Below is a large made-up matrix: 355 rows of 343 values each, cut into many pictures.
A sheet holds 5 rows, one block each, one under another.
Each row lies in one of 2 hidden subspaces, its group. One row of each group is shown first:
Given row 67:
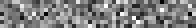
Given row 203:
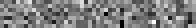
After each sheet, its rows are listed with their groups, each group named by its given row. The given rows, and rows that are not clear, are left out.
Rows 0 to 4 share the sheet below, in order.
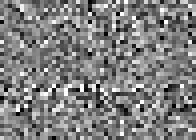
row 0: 67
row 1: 67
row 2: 67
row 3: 203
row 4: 203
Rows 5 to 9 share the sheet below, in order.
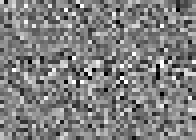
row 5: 203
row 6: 67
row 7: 203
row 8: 67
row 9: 67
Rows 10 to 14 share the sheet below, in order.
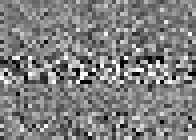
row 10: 67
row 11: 67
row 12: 203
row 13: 203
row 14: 67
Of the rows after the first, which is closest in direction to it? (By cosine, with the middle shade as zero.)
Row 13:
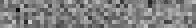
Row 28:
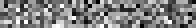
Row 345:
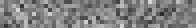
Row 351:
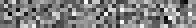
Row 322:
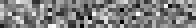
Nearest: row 351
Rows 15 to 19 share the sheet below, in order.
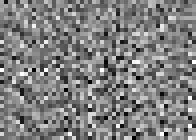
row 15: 203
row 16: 67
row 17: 67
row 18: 67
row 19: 67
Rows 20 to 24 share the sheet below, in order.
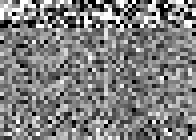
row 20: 203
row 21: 67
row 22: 67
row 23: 67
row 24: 203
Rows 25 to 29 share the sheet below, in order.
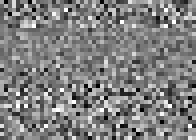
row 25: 203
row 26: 67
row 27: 67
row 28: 203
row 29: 67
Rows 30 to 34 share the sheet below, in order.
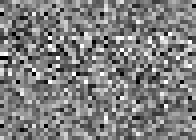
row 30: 67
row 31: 203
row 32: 203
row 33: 67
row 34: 67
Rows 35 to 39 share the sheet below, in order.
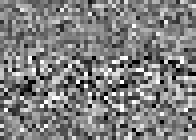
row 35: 67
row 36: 203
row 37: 203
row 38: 203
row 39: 67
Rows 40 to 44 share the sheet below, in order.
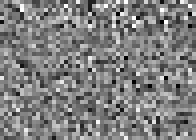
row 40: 67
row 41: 203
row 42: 67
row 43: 203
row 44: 203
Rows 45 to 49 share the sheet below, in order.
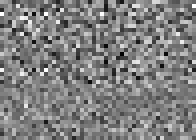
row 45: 67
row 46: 203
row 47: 67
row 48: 203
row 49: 203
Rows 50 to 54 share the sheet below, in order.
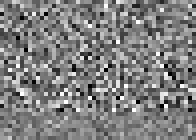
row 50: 67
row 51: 203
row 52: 203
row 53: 67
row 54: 203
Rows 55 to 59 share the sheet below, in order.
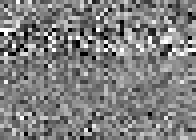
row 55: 203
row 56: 203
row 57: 203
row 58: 67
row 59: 203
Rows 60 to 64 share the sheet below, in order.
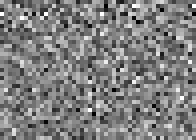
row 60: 67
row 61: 203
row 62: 67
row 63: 203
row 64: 203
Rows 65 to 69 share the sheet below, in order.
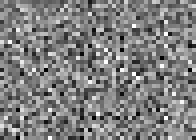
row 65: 67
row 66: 203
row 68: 203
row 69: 203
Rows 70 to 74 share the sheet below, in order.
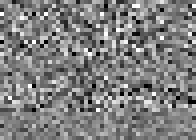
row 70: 67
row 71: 67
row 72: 203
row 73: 203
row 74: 67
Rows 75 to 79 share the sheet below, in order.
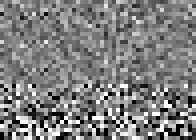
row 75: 67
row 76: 67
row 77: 67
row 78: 203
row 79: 67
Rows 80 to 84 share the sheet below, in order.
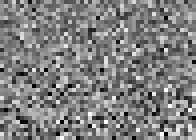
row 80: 203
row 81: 67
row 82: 67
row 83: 203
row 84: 67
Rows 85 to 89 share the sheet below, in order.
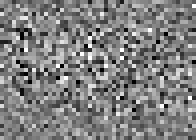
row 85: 67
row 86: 203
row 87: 67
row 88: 67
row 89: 67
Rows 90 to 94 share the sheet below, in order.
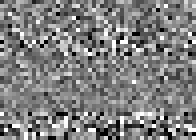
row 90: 203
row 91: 67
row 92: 67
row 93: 203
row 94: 203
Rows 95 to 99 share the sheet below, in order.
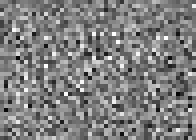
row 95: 67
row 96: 203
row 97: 203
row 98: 203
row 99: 203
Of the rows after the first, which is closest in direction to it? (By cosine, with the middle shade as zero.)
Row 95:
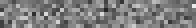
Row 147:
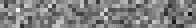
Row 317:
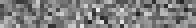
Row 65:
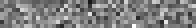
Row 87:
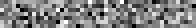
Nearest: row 65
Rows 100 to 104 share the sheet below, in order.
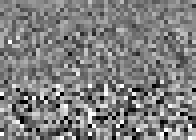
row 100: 67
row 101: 203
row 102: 203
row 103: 67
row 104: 67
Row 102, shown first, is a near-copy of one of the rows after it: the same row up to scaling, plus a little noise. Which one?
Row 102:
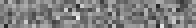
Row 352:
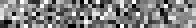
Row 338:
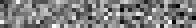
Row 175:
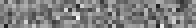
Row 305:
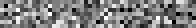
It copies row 175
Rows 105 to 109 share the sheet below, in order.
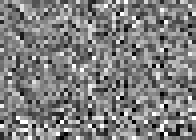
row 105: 67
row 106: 67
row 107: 203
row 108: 67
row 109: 67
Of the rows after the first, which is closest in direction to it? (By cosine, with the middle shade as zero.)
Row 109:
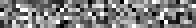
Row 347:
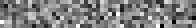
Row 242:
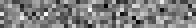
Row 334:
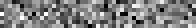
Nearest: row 334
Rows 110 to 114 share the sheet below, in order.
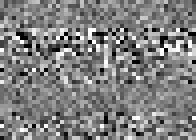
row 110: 203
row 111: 67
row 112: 67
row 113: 203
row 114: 67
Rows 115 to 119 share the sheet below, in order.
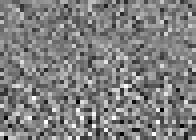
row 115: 67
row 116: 203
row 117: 67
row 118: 203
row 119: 203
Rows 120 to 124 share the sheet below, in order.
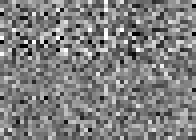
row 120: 67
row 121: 67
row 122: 203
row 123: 67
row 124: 203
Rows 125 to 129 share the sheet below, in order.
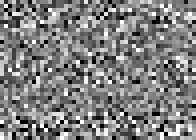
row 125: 203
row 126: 67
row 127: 203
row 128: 203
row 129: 67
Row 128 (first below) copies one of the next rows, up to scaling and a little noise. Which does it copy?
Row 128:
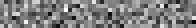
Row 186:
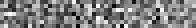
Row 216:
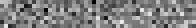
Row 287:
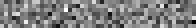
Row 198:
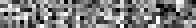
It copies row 287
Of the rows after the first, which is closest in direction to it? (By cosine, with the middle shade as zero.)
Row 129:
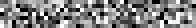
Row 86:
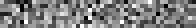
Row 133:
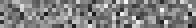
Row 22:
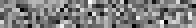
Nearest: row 22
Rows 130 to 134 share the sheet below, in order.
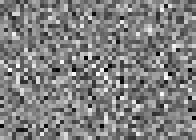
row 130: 203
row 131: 203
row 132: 203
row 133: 67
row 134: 67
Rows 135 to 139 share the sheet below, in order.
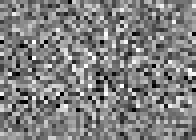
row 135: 203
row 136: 67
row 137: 203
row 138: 67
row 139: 203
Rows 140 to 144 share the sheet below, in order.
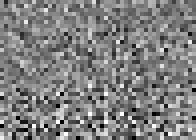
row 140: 203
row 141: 67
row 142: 67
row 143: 67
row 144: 67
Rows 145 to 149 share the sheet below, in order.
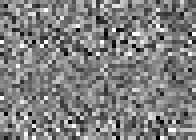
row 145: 203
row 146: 67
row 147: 203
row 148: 67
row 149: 203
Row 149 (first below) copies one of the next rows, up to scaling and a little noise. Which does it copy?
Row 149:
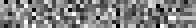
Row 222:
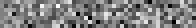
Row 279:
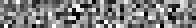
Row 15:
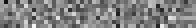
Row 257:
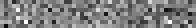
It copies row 15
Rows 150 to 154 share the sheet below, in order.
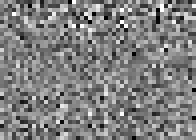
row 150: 203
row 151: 67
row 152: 203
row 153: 67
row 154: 67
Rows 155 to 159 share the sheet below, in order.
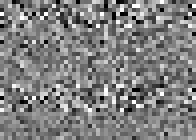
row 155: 67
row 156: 67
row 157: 67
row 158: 67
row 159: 67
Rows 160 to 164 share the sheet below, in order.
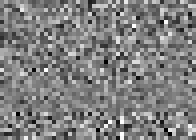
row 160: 67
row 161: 203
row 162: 67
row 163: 67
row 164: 203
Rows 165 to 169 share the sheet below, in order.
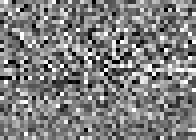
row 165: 203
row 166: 67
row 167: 203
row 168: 67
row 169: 203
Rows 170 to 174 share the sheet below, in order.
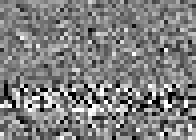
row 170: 67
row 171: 67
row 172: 203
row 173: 203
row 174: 67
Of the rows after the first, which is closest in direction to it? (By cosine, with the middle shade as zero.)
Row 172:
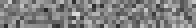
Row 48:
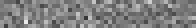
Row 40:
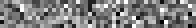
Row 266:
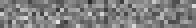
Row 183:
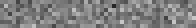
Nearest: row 183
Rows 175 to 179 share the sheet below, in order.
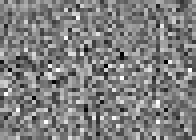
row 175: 203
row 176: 203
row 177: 203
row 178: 203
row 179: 203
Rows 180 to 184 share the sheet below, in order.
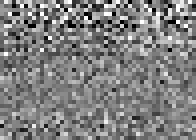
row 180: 203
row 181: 203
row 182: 203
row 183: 203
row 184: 67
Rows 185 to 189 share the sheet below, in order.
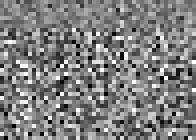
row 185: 203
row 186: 203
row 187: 67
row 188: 67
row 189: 203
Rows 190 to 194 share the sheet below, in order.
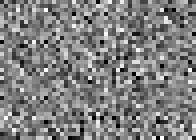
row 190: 203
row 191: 67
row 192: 67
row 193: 67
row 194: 203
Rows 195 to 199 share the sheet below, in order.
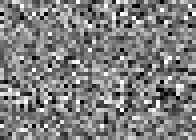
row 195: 67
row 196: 203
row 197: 203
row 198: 203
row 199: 67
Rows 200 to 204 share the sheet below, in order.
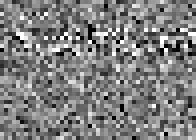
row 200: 67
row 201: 67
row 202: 203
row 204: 67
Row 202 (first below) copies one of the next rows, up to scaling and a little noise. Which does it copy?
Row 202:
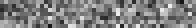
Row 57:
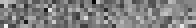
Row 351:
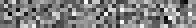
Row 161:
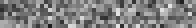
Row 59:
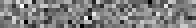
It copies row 161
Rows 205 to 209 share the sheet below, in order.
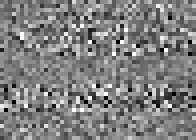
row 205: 203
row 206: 67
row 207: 67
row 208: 203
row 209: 67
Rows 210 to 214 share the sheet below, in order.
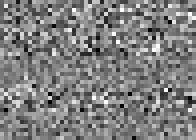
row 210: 203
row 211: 203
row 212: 203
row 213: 203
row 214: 67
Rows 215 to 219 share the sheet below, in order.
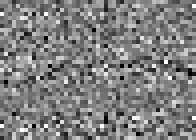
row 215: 67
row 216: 203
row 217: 203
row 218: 203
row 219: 67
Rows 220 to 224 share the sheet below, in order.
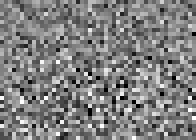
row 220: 67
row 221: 67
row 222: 203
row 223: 67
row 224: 67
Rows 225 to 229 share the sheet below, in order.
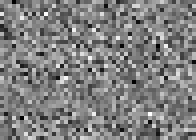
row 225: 67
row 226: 203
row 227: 67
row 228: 67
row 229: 203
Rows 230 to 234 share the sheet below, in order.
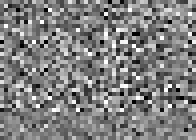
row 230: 203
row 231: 67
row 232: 67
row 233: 203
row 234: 67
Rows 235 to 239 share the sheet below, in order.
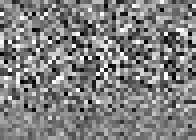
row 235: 67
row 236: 203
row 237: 203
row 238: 203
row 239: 203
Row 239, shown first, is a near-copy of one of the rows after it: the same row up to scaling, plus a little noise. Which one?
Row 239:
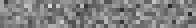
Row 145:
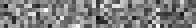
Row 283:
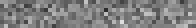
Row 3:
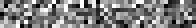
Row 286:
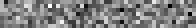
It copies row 286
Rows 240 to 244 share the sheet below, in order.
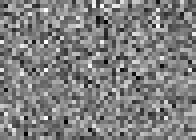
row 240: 203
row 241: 67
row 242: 67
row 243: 203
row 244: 203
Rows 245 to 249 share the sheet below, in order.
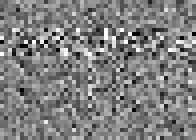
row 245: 203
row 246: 67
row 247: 67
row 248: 67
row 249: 203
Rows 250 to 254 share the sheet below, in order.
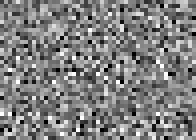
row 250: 203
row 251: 67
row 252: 203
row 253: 67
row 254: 203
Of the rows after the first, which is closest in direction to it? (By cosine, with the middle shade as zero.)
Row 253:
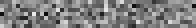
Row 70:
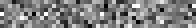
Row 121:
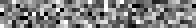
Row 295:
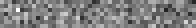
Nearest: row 121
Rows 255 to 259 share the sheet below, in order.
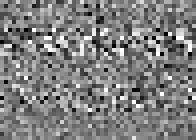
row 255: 203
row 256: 203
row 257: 203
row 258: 67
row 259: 67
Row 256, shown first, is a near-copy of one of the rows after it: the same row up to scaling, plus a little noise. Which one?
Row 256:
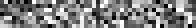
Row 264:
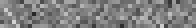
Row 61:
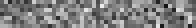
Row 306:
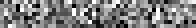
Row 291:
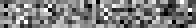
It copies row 61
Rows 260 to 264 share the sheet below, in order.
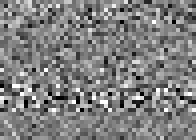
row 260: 203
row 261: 67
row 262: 67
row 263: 203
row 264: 203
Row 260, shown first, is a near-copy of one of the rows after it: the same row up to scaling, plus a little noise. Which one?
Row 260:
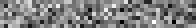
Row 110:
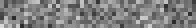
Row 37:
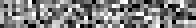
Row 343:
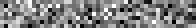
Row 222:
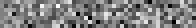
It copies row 343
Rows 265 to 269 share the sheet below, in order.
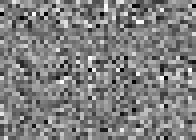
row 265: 67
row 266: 67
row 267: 67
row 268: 67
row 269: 203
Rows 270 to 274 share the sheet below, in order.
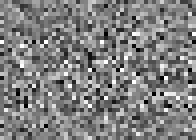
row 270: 67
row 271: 67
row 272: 67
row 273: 203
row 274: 67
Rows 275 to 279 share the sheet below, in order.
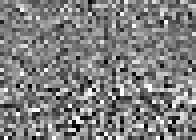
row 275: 67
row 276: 67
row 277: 67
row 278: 203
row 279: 203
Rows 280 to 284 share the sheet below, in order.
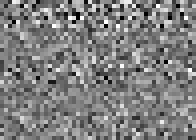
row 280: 203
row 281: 67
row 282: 203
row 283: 203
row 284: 67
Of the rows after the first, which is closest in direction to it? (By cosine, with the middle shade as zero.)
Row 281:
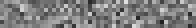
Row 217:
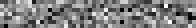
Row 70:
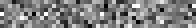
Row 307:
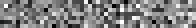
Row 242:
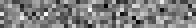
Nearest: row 217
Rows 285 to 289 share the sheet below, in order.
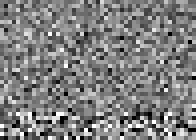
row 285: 203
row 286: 203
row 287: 203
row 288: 203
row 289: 203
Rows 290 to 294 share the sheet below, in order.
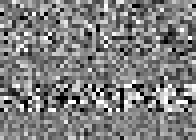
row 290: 67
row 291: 203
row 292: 67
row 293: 203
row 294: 203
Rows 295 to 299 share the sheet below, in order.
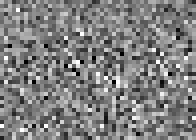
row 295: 203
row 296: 203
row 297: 203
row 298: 67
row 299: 67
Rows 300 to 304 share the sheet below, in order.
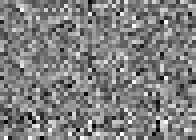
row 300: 67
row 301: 203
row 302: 67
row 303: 203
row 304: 203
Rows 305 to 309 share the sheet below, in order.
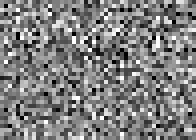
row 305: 203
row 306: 203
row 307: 203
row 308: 203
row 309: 203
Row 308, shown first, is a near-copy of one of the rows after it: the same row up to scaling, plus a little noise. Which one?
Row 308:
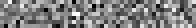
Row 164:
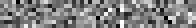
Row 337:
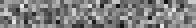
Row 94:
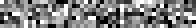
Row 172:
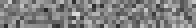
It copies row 172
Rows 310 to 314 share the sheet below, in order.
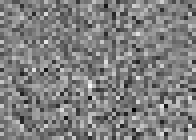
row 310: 67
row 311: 67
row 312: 67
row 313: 67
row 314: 67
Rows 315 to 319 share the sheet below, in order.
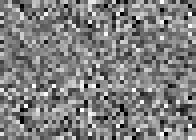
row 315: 67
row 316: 67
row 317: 203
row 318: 203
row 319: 67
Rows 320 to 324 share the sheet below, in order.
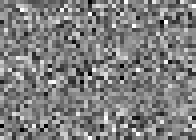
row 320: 67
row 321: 203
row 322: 203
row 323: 203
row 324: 67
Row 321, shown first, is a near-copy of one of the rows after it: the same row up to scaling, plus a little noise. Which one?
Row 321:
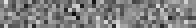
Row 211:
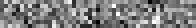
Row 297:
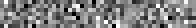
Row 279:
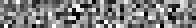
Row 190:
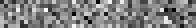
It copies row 297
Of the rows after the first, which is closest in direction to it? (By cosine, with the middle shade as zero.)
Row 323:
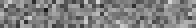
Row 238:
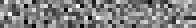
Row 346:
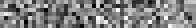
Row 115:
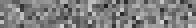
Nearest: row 346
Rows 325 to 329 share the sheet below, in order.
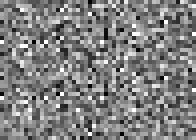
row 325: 67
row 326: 67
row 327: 67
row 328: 67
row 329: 203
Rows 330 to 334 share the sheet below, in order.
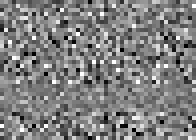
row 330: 67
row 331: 203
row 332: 203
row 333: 67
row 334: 67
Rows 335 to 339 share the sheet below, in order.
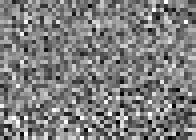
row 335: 203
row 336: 203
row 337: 203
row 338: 203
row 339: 203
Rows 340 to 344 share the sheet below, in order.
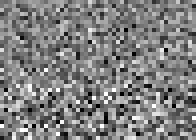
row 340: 67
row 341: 67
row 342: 67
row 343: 203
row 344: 67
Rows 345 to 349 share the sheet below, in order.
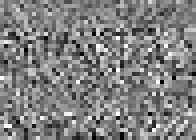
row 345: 203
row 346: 203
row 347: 203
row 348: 203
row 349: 203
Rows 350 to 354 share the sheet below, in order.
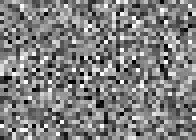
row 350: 67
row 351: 203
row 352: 203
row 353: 203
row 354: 67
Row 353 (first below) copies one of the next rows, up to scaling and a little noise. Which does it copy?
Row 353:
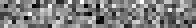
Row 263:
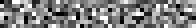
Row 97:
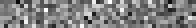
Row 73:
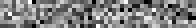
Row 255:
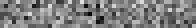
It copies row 255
